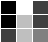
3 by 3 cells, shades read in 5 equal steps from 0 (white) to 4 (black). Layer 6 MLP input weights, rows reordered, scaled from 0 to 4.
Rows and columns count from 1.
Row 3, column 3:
2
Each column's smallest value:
3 0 2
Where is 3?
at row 1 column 3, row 2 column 3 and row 3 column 1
